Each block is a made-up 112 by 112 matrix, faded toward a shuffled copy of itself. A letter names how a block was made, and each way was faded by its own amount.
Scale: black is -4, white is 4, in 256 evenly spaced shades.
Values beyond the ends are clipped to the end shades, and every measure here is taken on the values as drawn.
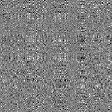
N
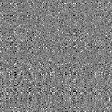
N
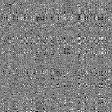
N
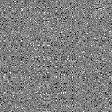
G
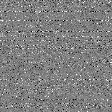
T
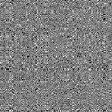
N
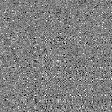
G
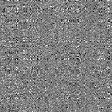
N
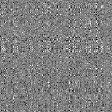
N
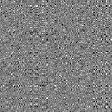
N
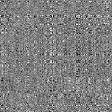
N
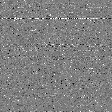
T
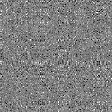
G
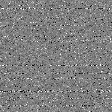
T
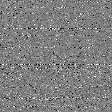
T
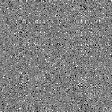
G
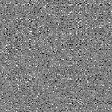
G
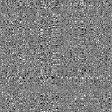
N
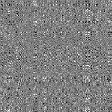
N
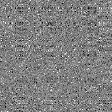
G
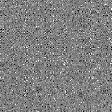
G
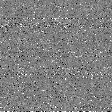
T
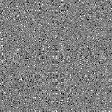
G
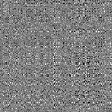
N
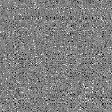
G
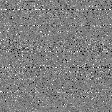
T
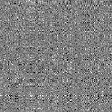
N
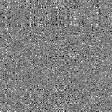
G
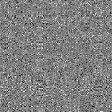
G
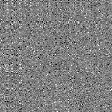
G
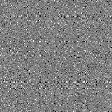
G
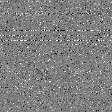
T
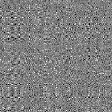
N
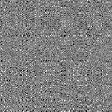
N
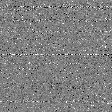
T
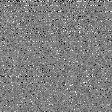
T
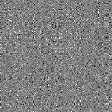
G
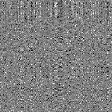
G
